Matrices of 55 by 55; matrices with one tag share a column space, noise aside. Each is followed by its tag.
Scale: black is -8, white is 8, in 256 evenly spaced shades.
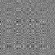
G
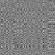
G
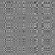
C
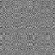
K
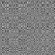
C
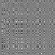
G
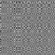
C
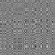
G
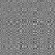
G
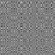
C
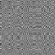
K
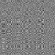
G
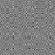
K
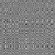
G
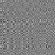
G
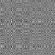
G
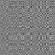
K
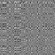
C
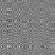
G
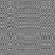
K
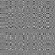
K
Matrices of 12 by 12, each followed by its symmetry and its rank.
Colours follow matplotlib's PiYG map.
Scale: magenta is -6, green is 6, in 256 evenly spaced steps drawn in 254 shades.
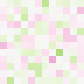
antisymmetric, full rank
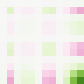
symmetric, rank one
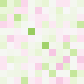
symmetric, full rank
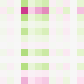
neither, rank one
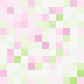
symmetric, full rank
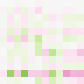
neither, rank two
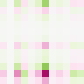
neither, rank one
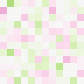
antisymmetric, full rank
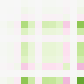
symmetric, rank one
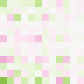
neither, rank two
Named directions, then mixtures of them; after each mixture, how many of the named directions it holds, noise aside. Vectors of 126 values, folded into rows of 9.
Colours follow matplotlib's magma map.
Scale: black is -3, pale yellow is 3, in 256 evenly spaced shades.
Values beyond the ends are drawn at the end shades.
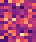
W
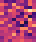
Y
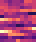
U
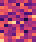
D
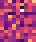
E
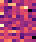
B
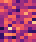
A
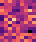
three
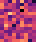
one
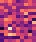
two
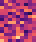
one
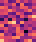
one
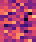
two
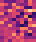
one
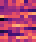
one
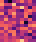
three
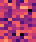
three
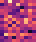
three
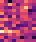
two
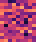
three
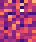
one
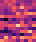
two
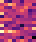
two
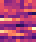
one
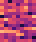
three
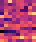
two
